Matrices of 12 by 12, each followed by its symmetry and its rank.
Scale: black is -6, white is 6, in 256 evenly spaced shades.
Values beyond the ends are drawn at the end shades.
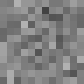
neither, full rank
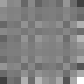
symmetric, rank one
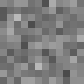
neither, full rank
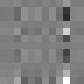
neither, rank one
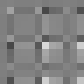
symmetric, rank one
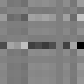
neither, rank one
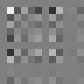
symmetric, rank one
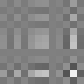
symmetric, rank one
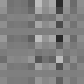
neither, rank one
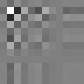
symmetric, rank one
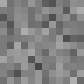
neither, full rank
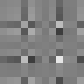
symmetric, rank one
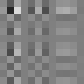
neither, rank one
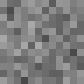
neither, full rank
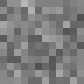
neither, full rank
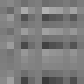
neither, rank one
